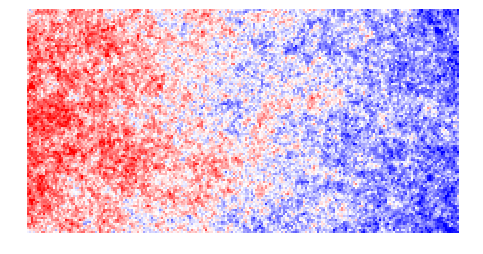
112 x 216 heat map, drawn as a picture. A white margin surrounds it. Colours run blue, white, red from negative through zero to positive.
Grain: blotchy. Ninth with the highest average: middle left. Average level on the scale: 50%. Stripes: none. Slope: up to the left.
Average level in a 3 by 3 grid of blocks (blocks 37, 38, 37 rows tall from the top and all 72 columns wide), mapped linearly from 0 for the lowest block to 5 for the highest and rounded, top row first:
5 2 0 / 5 2 0 / 4 2 0
